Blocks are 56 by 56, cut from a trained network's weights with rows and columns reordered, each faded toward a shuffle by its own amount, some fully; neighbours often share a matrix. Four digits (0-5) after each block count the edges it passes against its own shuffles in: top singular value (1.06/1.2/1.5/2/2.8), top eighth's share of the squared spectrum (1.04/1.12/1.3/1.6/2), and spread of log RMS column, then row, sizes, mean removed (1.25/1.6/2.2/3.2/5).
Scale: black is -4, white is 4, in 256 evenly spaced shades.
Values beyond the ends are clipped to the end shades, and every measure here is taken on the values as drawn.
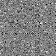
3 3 1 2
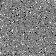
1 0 0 0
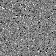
0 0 0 0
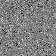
0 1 0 0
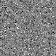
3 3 1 1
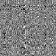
3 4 2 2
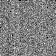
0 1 0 0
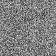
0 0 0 0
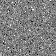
0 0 0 0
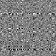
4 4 2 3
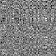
4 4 2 2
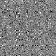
3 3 2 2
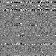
4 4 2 3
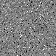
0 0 0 0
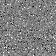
0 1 0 0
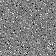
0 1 0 0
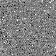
2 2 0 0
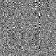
4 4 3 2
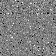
2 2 0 1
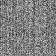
3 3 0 1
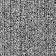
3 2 1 0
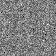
1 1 0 0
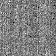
3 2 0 1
